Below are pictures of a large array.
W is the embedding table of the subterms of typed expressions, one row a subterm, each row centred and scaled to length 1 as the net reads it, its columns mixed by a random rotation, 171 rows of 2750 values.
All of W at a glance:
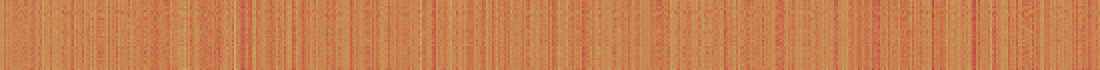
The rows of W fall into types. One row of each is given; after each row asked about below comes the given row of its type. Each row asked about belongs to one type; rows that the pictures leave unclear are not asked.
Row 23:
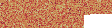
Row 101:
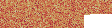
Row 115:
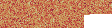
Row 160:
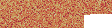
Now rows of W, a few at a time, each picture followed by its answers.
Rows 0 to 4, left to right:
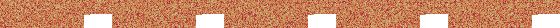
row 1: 23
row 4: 23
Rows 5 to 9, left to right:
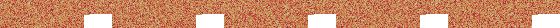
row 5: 115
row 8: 115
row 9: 23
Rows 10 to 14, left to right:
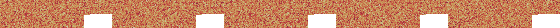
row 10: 23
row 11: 115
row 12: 23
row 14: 160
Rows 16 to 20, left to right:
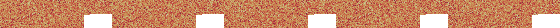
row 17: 160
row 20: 101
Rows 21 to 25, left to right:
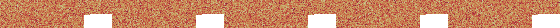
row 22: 23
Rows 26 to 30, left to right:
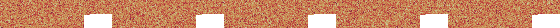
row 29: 115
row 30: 115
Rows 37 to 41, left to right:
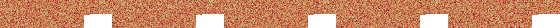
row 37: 23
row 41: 23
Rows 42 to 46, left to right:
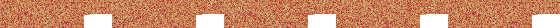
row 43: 160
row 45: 101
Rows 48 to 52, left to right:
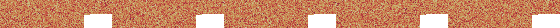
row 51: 23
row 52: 160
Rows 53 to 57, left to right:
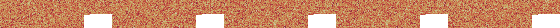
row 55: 115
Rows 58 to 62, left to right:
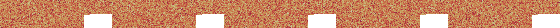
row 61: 101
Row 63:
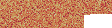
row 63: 160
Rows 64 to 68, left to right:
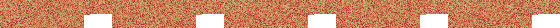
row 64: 160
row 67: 101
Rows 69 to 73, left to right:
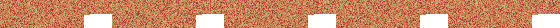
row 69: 115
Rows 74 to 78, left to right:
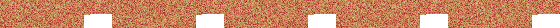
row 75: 115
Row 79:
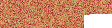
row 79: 115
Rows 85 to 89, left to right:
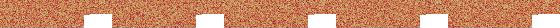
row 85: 23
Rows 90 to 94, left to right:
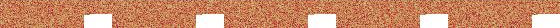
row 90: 115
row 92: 101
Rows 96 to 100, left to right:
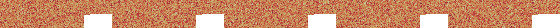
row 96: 23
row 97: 23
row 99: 115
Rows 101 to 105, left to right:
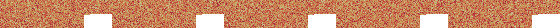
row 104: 160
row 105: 23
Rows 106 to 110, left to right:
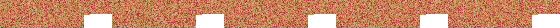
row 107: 23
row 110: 101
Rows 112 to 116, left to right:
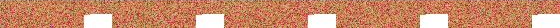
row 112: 101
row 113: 23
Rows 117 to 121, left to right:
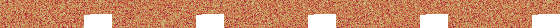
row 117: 23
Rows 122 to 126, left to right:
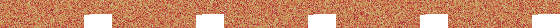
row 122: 115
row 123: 160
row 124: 115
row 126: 101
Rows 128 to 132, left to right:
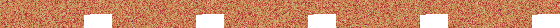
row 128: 23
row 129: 115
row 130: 115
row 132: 115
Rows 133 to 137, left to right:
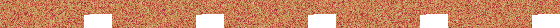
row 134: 115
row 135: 115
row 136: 23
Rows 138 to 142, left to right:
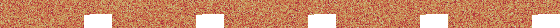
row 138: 115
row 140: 101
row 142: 23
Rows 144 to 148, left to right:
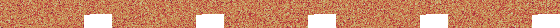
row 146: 23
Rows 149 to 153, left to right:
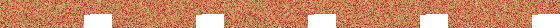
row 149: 23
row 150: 115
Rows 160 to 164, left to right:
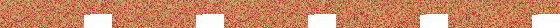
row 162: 160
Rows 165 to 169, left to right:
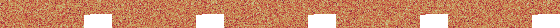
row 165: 23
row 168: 115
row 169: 115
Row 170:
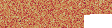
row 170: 115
